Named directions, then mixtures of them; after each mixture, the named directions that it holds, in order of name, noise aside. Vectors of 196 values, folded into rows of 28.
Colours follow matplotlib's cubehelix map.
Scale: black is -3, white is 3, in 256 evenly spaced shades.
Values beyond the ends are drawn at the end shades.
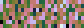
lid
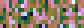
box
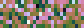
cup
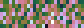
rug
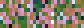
cup, rug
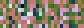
box, cup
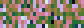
box, rug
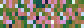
cup, rug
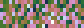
rug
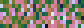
rug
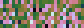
lid, rug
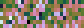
cup, lid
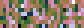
box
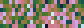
rug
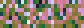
cup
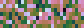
cup
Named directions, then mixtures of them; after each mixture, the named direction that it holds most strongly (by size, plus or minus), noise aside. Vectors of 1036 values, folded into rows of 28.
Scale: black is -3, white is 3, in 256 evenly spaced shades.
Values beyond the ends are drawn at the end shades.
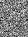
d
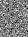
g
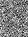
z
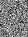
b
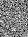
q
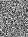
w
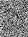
z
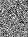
b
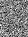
z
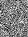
b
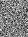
w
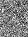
z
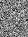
d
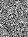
b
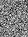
b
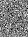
g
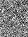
z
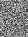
w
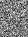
d
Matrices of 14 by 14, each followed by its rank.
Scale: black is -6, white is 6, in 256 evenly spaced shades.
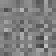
two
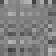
two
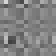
two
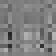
two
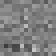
three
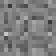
three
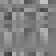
two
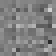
three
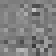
three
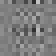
two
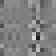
two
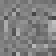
three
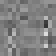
three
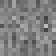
three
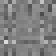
three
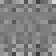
two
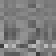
two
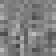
three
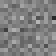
three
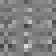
two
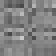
two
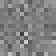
three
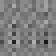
two
